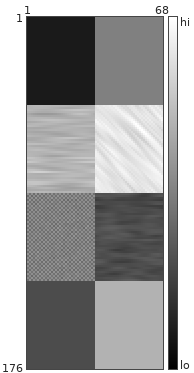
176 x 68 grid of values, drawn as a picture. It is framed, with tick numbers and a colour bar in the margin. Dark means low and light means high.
It is made of 4 by 2 panels. Panel 1,1: very low, flat. Panel 1,2: middling, flat. Panel 2,1: high, streaked across, faint in contrast. Panel 2,2: very high, slanting down to the right, faint in contrast. Panel 3,1: middling, checkered. Panel 3,2: low, streaked across, faint in contrast. Panel 4,1: low, flat. Panel 4,2: high, flat.
